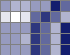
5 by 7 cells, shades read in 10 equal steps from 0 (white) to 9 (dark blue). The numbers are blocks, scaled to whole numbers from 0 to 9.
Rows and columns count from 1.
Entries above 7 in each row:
1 1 2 2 2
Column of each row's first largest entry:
6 5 7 7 7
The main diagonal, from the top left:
4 0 4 8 6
